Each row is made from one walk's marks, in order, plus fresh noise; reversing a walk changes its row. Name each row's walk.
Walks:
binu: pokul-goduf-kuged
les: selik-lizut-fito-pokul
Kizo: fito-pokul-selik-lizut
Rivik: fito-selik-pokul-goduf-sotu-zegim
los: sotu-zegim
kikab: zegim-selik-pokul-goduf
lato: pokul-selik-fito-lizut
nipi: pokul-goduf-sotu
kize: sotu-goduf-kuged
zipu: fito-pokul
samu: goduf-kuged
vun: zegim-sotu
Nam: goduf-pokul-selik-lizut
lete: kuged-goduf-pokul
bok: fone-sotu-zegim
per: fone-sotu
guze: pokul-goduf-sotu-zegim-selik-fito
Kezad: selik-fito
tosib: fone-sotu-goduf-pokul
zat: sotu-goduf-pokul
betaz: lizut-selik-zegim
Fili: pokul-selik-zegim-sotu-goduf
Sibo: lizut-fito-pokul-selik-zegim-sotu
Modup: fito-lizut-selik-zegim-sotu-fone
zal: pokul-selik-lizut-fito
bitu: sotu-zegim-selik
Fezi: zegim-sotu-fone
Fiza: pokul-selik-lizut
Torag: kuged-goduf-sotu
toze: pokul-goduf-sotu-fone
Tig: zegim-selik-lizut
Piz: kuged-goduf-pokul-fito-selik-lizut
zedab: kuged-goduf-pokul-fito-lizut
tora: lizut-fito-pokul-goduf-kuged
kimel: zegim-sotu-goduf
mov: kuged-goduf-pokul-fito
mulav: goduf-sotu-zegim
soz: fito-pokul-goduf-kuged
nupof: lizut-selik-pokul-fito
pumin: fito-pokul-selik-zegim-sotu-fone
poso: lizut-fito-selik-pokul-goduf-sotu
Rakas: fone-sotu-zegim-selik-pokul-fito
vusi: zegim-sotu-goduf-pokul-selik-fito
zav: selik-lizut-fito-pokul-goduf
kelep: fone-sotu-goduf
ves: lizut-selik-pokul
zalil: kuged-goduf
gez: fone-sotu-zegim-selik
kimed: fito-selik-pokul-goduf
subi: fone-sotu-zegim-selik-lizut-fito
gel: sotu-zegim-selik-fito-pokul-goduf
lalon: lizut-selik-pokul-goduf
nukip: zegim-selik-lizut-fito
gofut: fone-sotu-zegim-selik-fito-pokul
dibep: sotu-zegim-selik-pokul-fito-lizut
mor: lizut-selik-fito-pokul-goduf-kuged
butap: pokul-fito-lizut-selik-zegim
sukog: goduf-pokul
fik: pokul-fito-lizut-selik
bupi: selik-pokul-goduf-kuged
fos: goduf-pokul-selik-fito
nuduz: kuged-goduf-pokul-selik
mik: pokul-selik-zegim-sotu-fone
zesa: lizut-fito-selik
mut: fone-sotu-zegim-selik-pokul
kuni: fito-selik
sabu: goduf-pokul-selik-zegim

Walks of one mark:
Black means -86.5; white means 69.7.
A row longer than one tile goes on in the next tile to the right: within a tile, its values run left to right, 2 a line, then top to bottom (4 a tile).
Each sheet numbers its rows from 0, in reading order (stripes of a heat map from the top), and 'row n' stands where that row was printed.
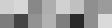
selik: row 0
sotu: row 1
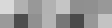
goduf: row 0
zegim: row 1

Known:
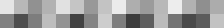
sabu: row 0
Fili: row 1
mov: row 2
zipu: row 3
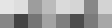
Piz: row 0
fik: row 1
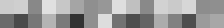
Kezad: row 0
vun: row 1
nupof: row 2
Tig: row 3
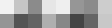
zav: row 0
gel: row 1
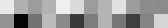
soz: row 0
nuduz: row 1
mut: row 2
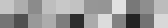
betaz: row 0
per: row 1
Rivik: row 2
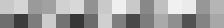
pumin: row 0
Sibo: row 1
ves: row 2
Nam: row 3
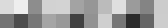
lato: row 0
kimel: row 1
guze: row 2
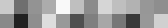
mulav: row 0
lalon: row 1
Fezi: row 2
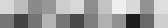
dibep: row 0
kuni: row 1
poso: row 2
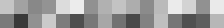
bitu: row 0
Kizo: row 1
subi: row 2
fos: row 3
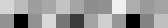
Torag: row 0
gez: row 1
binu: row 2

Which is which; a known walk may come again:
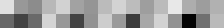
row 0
gofut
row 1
kimel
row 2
kelep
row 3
soz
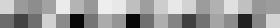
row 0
Rakas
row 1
mor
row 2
tora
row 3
zedab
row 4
toze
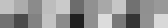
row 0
subi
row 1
mulav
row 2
los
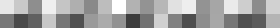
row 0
vusi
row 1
betaz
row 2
zat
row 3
Fiza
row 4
les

